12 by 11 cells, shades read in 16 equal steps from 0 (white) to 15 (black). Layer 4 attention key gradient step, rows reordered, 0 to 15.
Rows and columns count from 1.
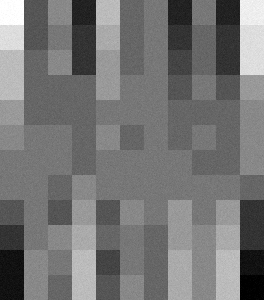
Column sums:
89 101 99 99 92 98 99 102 97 101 94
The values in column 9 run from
7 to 9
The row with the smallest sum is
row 1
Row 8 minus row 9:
-2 0 -1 1 -2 1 0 2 0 2 -3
